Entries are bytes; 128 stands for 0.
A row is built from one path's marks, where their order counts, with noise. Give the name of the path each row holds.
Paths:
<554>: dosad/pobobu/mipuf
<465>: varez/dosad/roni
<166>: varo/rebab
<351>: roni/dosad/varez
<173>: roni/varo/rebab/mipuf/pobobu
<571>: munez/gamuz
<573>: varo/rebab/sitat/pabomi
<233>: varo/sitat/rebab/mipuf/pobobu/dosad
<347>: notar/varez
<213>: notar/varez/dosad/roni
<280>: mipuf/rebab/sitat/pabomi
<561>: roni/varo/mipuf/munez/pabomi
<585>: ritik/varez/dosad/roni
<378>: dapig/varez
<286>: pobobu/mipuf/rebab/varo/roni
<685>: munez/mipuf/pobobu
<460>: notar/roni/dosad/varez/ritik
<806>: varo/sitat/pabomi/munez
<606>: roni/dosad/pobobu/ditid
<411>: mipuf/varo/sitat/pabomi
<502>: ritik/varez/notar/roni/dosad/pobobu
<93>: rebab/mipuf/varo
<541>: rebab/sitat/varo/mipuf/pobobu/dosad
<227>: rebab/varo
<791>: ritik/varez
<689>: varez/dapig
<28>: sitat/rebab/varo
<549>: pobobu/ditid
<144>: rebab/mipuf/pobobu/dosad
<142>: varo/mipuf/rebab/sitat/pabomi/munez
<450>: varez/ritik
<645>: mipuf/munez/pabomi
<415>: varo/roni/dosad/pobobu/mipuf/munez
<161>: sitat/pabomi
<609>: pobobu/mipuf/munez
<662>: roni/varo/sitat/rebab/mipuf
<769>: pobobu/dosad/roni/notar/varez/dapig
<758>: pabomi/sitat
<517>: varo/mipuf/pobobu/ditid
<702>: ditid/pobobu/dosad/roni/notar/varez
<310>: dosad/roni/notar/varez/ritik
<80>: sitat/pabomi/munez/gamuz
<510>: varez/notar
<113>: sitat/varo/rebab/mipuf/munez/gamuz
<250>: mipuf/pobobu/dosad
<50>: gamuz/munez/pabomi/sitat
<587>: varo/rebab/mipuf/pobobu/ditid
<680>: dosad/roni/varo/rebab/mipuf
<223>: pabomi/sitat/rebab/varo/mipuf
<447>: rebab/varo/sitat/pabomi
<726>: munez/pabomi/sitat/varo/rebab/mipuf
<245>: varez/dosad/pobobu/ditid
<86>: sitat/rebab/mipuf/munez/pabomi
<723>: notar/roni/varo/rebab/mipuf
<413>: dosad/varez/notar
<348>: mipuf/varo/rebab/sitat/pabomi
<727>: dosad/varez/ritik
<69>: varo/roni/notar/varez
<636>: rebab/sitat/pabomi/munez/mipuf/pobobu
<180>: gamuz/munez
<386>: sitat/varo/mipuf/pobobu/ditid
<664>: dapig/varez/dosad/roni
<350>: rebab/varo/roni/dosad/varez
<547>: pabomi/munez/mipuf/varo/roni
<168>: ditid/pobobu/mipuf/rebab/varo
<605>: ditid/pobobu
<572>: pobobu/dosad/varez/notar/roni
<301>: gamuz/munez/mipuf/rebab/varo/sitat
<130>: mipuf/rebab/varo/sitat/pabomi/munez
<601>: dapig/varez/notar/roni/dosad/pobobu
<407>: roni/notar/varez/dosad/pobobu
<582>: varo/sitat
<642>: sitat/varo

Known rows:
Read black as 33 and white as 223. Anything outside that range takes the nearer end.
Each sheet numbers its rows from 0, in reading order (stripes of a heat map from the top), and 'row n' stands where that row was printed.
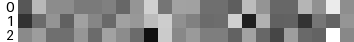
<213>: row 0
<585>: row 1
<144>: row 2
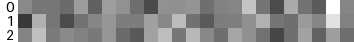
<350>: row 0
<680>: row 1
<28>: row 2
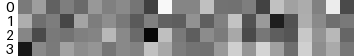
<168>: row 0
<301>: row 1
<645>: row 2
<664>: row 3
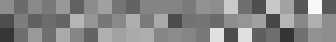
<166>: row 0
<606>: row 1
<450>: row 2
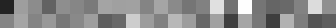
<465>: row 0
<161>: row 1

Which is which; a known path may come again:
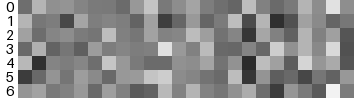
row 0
<347>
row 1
<180>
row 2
<223>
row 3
<702>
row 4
<547>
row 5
<502>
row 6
<541>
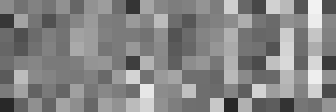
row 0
<587>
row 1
<680>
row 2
<173>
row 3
<662>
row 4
<517>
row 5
<213>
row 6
<605>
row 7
<585>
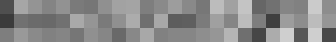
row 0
<510>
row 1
<351>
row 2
<233>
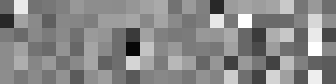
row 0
<769>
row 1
<465>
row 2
<142>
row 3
<144>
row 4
<161>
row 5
<166>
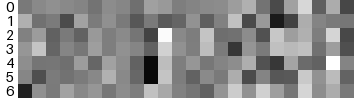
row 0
<582>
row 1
<301>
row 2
<168>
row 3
<549>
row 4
<93>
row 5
<645>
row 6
<664>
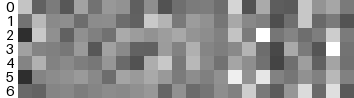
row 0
<571>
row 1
<642>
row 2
<245>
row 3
<447>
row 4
<28>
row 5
<689>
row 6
<69>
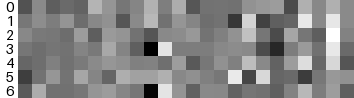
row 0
<606>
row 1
<723>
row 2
<350>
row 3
<130>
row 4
<415>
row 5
<450>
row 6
<250>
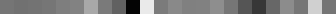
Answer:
<280>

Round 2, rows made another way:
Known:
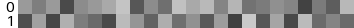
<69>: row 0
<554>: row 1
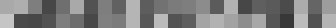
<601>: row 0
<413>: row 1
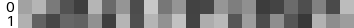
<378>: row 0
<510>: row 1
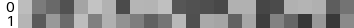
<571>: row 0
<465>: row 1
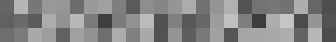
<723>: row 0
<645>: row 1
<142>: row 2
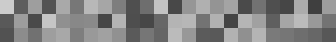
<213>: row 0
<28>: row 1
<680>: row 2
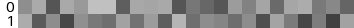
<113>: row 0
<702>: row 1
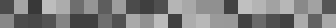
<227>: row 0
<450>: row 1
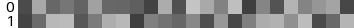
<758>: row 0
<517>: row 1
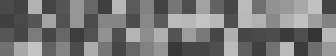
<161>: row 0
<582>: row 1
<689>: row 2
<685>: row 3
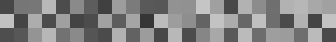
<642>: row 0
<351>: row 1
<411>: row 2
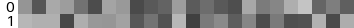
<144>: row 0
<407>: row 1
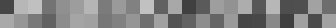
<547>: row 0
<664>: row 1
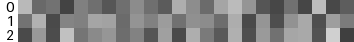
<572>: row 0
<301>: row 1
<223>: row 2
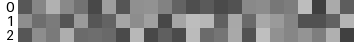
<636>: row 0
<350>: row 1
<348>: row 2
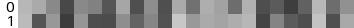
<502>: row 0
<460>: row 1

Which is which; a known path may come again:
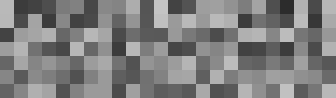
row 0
<413>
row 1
<460>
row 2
<587>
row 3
<378>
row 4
<723>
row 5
<233>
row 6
<386>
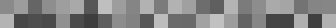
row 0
<415>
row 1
<727>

